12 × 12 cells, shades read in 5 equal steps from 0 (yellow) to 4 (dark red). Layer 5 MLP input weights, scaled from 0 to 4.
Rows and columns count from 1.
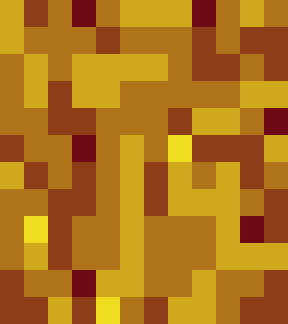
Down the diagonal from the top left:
1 2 2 1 2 1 3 1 2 1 2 3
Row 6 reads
3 2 2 4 2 1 2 0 3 3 3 1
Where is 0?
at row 6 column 8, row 9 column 2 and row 12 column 5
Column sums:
24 22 28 32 20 16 25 19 25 21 27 29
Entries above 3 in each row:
2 0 0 0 1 1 0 0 1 0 1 0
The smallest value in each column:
1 0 1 1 0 1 1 0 1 1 1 1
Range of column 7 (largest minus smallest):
2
